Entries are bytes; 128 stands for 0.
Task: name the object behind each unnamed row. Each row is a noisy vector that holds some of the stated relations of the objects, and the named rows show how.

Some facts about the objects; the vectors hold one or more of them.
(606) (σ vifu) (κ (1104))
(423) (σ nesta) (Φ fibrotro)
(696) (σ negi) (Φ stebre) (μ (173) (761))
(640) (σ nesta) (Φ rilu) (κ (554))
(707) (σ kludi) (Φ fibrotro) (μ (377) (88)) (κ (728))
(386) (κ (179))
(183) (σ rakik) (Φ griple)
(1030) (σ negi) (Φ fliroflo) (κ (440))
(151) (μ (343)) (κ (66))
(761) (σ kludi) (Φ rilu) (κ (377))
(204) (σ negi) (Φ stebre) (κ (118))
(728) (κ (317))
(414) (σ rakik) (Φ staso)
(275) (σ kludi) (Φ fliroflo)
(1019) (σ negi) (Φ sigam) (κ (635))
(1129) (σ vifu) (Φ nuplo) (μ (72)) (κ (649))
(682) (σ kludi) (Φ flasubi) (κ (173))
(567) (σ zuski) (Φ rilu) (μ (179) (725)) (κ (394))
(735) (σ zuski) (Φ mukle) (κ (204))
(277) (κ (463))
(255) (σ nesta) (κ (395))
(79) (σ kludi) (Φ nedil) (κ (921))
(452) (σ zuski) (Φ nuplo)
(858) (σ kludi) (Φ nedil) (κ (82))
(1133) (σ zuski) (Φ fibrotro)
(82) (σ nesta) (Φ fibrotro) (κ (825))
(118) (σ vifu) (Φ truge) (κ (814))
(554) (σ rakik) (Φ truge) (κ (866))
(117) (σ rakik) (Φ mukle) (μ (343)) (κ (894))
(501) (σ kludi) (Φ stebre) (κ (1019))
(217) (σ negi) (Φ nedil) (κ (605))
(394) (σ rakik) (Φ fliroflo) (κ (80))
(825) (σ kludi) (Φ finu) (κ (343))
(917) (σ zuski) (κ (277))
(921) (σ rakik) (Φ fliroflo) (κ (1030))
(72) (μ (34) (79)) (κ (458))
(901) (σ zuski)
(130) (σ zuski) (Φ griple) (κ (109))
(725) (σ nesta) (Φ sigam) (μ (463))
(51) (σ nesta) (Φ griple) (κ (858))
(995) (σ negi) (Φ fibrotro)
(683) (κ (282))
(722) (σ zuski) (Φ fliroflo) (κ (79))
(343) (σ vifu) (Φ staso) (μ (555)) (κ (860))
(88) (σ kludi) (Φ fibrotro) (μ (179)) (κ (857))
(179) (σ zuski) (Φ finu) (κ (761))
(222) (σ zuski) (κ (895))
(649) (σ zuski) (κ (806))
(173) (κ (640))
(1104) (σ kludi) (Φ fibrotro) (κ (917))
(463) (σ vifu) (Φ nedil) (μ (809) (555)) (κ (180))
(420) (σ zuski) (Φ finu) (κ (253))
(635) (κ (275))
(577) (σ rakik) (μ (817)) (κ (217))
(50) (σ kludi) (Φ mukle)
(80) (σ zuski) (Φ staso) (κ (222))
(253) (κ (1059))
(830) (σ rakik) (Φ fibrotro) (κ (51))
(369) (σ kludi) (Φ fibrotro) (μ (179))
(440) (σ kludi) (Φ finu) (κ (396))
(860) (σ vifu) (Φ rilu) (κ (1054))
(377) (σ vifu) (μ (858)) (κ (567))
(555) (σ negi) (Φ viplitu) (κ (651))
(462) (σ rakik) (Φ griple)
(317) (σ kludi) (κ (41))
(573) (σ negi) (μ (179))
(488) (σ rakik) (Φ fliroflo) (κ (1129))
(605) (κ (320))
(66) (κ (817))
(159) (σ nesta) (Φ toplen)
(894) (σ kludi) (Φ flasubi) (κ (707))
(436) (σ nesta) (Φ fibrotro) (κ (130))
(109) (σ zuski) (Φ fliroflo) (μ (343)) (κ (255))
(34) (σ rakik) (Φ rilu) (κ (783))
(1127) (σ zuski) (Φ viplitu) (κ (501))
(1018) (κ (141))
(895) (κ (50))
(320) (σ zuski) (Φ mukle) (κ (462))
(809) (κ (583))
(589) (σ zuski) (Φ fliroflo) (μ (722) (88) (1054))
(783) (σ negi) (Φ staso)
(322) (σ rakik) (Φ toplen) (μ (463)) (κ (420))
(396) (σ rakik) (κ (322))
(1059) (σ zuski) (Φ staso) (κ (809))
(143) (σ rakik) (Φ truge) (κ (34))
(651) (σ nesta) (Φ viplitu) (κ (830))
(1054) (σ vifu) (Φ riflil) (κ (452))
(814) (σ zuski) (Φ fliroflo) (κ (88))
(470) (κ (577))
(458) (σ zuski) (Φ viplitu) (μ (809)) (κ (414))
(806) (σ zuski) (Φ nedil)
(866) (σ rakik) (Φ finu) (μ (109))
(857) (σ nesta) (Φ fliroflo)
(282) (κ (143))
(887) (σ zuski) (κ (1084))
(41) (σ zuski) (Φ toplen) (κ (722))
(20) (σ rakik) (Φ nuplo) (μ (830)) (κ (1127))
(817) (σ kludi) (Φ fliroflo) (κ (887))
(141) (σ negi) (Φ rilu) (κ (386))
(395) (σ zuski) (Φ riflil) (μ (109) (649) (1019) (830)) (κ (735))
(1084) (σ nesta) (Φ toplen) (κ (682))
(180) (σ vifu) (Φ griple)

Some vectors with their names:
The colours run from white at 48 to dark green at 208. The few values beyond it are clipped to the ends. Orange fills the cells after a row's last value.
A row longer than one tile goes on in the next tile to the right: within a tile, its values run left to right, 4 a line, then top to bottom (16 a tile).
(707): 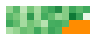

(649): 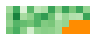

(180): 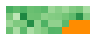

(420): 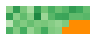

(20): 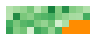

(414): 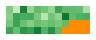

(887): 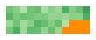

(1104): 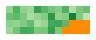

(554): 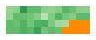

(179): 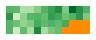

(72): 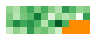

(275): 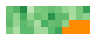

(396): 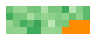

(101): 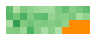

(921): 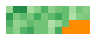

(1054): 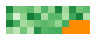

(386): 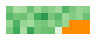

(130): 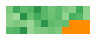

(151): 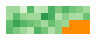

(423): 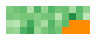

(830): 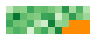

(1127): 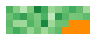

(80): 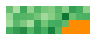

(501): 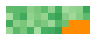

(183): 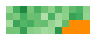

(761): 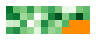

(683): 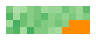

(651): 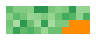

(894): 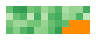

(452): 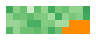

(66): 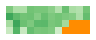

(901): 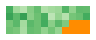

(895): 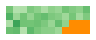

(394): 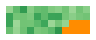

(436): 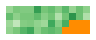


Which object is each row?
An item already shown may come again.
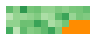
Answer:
(118)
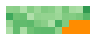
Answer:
(317)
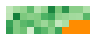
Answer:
(20)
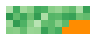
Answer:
(825)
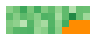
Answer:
(995)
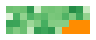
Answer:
(463)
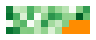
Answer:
(173)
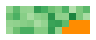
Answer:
(1104)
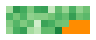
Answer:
(50)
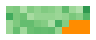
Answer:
(317)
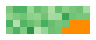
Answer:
(159)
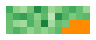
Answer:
(1127)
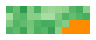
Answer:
(806)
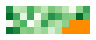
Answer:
(173)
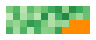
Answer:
(458)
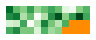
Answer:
(761)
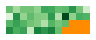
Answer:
(343)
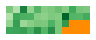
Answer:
(783)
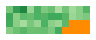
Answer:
(1030)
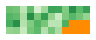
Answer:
(573)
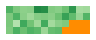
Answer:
(651)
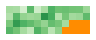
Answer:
(151)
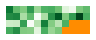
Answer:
(761)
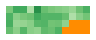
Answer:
(814)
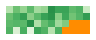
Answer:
(866)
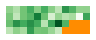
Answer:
(72)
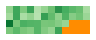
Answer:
(322)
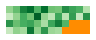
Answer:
(34)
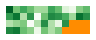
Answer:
(696)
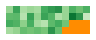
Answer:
(369)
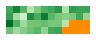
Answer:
(589)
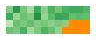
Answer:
(420)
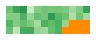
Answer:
(275)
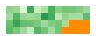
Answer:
(151)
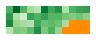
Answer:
(722)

